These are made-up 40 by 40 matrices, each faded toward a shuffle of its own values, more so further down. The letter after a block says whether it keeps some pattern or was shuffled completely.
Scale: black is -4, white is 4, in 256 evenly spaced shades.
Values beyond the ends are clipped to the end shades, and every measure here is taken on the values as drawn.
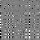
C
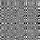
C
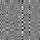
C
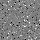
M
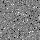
M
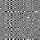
C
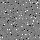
M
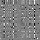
C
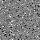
M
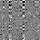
C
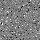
M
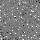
M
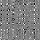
C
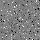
M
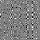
C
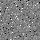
M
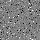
M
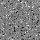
M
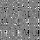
C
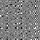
C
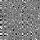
C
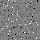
M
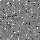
M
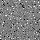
M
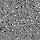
M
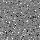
M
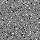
M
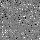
M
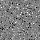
M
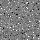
M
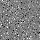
M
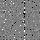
C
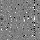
C
